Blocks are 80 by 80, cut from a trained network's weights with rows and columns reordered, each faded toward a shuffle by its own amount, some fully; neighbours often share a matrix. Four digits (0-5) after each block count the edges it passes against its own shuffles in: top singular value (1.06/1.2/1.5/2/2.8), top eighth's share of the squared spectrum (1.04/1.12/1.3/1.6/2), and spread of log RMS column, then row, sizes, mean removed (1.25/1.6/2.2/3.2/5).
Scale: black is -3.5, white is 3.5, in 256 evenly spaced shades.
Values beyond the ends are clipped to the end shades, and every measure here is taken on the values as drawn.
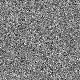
0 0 0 0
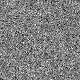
0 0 0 0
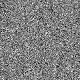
0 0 0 0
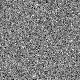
0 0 0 0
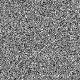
2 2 0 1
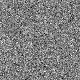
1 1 0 0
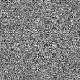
3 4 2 2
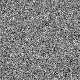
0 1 0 1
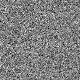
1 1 0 1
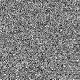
1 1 0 1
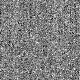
2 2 0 1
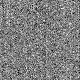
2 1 0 1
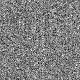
1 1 0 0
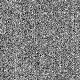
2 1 0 0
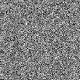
3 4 1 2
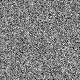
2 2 0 0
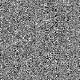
3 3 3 1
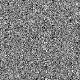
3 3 2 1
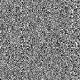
3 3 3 1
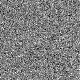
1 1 0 0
